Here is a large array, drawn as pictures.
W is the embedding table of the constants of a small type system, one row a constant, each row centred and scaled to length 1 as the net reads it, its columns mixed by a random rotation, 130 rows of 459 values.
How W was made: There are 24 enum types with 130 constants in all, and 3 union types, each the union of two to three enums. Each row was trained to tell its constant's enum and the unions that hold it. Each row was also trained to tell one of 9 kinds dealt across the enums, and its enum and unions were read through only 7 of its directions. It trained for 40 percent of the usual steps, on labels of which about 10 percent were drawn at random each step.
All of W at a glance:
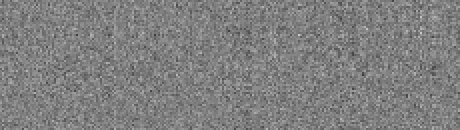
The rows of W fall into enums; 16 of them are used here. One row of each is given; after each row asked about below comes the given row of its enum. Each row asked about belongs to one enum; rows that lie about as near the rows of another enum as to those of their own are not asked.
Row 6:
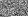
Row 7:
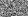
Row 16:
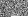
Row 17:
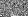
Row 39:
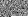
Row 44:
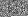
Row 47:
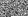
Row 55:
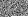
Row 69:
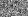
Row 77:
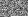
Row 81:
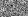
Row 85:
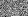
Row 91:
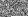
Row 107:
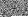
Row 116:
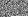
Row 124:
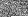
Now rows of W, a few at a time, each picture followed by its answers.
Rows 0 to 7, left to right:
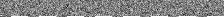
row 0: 85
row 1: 55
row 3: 77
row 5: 116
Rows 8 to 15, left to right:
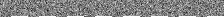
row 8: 47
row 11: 85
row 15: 85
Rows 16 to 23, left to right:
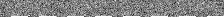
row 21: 16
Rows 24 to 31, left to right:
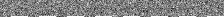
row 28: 77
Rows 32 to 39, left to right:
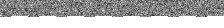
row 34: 81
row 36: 81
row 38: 77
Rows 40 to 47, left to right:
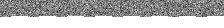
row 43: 39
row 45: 16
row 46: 91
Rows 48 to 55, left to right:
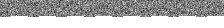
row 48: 116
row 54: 39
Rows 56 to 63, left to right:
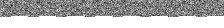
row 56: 81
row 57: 39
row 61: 6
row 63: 116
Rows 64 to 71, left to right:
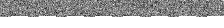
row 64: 7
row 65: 116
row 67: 7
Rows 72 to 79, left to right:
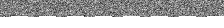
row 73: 124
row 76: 17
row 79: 124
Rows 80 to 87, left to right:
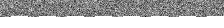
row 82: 91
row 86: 44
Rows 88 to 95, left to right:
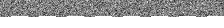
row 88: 47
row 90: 85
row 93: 124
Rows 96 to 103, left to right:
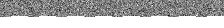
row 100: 116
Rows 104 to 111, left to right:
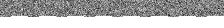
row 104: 16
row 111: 39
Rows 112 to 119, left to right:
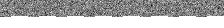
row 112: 17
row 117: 81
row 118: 124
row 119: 39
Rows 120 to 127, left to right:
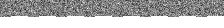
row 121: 81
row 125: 91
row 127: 77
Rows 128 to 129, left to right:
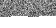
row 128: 47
